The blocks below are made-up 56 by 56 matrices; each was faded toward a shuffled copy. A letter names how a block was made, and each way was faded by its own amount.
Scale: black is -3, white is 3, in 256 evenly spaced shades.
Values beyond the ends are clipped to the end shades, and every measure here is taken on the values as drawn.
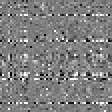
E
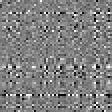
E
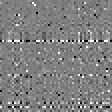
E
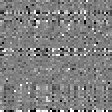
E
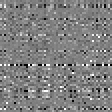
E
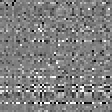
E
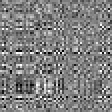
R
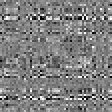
E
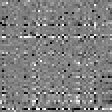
E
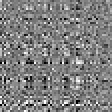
R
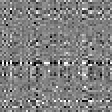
E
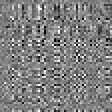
R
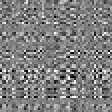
R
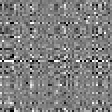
E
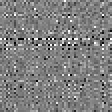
E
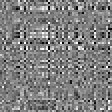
R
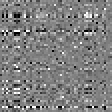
E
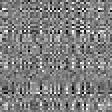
R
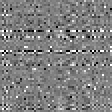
E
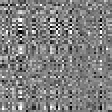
R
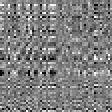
R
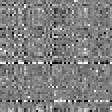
E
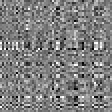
R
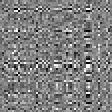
R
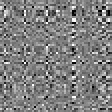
R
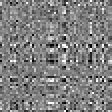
R
